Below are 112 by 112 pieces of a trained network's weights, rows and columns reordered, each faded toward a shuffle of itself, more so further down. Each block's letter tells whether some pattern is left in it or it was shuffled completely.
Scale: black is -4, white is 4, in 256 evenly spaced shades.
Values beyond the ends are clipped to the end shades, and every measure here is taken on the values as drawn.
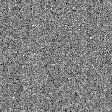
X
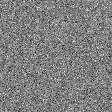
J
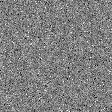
J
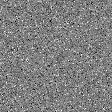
J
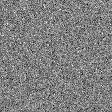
J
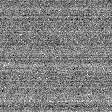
X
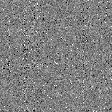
X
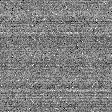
X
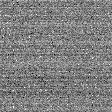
X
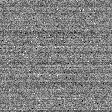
X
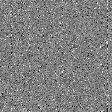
X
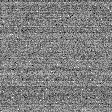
X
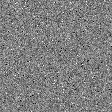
J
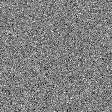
J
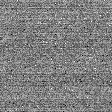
X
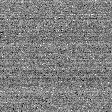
X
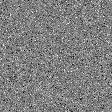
J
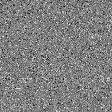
X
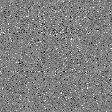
X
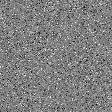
J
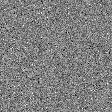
J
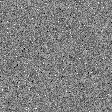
J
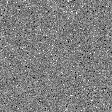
X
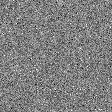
J
